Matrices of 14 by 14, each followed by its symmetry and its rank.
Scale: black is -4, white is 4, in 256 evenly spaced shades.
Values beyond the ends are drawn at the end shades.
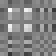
symmetric, rank one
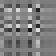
neither, rank one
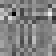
neither, rank three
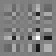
symmetric, rank one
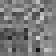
neither, rank three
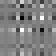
neither, rank one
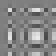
symmetric, rank one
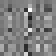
neither, rank two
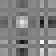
symmetric, rank one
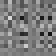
neither, rank two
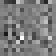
neither, rank three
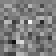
neither, rank three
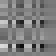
neither, rank one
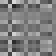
neither, rank one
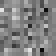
neither, rank three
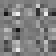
neither, rank two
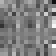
neither, rank two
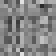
neither, rank three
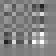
symmetric, rank one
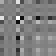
symmetric, rank one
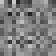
neither, rank two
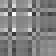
symmetric, rank one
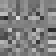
neither, rank two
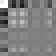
symmetric, rank one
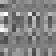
neither, rank two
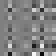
neither, rank one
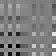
neither, rank one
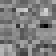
neither, rank three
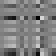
neither, rank one
